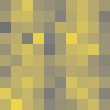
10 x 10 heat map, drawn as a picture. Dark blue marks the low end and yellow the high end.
The ninth with the highest average is the bottom left. There is no overall slope. Upright stripes repeat 2 times across the table. Overall the values sit about 70% of the way up the scale.
